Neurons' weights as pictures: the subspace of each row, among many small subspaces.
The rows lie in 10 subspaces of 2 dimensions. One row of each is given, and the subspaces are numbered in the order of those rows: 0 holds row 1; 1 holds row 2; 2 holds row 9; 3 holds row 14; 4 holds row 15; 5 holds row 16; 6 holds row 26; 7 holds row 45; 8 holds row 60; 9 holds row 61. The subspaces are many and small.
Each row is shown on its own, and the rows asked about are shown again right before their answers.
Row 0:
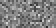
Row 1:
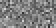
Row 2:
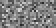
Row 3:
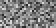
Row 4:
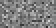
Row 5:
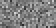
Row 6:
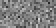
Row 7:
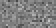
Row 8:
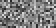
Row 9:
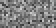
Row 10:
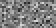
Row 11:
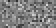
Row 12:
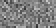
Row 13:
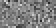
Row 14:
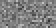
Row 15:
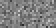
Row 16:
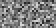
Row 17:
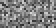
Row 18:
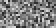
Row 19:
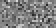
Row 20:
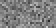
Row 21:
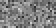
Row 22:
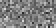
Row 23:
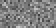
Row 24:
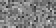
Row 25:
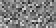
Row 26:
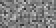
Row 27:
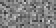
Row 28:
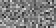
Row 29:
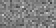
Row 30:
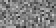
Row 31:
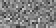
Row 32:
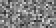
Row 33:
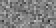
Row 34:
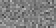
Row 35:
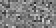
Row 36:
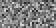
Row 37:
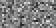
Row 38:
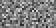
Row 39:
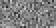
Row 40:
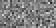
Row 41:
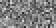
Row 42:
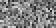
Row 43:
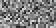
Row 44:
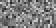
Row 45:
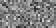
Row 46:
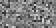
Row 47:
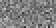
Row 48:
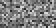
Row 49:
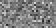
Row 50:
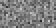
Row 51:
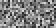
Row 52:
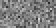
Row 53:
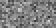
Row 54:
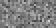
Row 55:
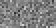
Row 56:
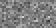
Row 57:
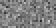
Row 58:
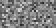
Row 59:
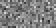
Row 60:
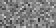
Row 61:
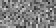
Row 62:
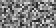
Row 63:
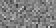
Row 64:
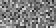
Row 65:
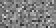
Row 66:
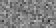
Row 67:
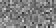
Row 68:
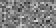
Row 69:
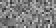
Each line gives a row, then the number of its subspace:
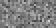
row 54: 9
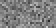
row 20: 7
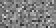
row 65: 9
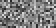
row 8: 6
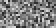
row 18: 8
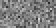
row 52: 9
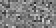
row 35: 8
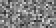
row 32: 4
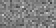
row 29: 2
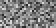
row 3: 8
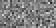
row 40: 2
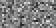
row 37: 5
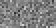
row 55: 4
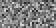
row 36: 5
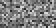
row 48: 2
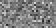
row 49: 8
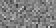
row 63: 3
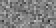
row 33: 4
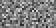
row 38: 1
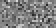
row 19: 3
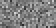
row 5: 4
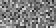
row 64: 9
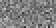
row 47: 0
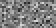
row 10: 5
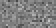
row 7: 3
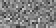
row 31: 7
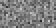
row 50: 2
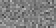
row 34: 6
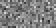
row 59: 6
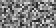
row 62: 5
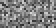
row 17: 2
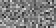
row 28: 6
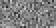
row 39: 4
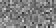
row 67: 0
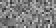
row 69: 0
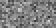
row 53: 1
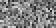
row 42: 1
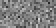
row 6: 9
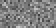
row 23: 7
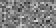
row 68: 5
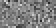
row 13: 3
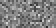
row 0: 7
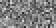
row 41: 0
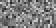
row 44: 0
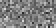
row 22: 0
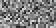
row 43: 7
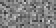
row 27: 6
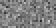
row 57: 6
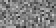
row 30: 8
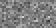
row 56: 5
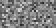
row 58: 1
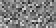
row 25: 7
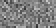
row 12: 3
